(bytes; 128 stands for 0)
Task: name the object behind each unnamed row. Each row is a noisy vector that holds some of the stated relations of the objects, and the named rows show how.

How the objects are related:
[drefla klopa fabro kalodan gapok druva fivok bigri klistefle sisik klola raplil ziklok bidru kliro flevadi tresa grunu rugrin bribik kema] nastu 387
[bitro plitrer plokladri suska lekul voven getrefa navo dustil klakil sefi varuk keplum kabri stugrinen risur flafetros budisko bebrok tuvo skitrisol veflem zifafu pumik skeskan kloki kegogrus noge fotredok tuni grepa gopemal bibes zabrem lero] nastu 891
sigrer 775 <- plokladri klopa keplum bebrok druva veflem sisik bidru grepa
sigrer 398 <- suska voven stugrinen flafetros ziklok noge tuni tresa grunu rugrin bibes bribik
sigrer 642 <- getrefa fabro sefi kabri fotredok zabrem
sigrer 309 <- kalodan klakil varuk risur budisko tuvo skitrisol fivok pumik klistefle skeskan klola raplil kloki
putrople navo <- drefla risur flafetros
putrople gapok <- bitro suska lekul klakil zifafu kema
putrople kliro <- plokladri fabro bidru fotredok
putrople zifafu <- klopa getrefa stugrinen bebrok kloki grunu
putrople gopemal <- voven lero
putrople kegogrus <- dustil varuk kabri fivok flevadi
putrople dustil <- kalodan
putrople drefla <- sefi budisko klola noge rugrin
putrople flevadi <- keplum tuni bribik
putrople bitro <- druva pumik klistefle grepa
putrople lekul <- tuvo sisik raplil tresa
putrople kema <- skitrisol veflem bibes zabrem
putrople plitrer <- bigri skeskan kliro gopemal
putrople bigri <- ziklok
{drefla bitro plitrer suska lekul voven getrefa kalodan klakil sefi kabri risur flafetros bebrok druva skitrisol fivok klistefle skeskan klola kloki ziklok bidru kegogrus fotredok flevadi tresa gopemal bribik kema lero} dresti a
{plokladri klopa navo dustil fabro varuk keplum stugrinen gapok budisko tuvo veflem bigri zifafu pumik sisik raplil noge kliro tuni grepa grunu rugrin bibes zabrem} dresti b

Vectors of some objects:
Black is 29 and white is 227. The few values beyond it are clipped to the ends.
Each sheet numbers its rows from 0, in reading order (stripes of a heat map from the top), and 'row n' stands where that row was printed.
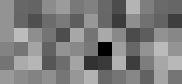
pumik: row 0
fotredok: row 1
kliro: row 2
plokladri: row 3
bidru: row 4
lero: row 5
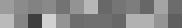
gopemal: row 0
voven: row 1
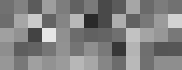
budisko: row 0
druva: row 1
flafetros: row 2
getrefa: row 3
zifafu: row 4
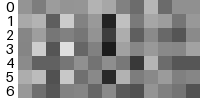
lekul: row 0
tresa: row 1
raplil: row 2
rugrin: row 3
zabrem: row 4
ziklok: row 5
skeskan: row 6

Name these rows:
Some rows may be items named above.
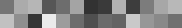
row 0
bidru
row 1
tuni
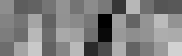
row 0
getrefa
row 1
plokladri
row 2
bebrok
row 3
klopa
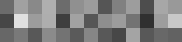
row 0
navo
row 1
drefla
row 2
sefi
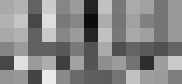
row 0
grunu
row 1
bribik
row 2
grunu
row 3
fabro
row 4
drefla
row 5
noge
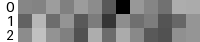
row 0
keplum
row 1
klola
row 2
bigri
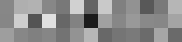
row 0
gapok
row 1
rugrin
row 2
plitrer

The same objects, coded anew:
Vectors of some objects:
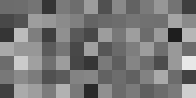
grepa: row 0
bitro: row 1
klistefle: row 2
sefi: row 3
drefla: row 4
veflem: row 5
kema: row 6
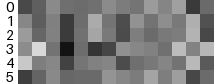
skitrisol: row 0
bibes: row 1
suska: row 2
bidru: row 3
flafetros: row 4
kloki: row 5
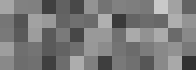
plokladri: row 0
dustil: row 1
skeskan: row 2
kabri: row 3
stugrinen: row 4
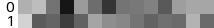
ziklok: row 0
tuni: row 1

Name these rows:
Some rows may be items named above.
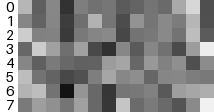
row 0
voven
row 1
bibes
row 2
flafetros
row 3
drefla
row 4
varuk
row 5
keplum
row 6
ziklok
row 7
flevadi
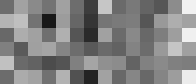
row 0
flevadi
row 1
ziklok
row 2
bigri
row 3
lero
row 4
keplum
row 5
bigri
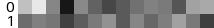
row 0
rugrin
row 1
bebrok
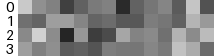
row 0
noge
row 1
navo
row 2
fabro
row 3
fotredok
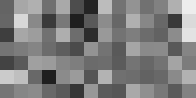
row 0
kliro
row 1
klola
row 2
gapok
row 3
risur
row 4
zifafu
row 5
bribik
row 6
budisko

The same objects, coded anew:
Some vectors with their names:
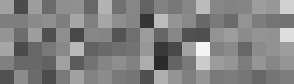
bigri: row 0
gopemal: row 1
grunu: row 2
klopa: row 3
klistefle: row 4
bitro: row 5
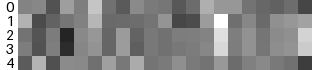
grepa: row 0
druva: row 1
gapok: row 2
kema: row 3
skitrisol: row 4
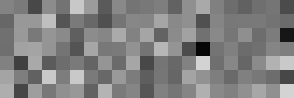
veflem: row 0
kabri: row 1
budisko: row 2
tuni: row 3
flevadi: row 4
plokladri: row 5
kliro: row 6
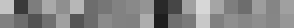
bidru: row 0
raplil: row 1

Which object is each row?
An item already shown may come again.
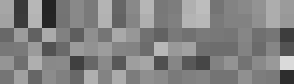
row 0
drefla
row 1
drefla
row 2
varuk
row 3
navo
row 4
bribik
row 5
risur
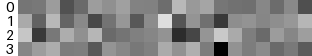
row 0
navo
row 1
rugrin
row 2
bidru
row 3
noge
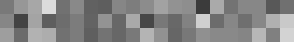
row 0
fotredok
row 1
flevadi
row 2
fabro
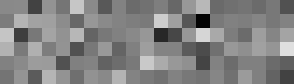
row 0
bebrok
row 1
voven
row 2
bidru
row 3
ziklok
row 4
sefi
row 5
skeskan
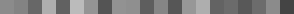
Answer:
keplum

